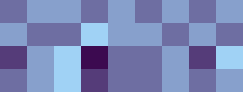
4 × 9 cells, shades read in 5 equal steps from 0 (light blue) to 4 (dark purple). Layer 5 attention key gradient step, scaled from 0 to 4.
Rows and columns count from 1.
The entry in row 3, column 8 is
3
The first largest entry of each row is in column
1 2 4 4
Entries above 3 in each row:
0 0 1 0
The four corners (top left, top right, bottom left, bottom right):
2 1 2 1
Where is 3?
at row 3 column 1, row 3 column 8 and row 4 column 4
